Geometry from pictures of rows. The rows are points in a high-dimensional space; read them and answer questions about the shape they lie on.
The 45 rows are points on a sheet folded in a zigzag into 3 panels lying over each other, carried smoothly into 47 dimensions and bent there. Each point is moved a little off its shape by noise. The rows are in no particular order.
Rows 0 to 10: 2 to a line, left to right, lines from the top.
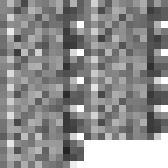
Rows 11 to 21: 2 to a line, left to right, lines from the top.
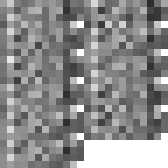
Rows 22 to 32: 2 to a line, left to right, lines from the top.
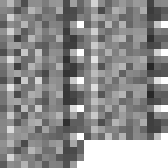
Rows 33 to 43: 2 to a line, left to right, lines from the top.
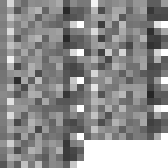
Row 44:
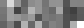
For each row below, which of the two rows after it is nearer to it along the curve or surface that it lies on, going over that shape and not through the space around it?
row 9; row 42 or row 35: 42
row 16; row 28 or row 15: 28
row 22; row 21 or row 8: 8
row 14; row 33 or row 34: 33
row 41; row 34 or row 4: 34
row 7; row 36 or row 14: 36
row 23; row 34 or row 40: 34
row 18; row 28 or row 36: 36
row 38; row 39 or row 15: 39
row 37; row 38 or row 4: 38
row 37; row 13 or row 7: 13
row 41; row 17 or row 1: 1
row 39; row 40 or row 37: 40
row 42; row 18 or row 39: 39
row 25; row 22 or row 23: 22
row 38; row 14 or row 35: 14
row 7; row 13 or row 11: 13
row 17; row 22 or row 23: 22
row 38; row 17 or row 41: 17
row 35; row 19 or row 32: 19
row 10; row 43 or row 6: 6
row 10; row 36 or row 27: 27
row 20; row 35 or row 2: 2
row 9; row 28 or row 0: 28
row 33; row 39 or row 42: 39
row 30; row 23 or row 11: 11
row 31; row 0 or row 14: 0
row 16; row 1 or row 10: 10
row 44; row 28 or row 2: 2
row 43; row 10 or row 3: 3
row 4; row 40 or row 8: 40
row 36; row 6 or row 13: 13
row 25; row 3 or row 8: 8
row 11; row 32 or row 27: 27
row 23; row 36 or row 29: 36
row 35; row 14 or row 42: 14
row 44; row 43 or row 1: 43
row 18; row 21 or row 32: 32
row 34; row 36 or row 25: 36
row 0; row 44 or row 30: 30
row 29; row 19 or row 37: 19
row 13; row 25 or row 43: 43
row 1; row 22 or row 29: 22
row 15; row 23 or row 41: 41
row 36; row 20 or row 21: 20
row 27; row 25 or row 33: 33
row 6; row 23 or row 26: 23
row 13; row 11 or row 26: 26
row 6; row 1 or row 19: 19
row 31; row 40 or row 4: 4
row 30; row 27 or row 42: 27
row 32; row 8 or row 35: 8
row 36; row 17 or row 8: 8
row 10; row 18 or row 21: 21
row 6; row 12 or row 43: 43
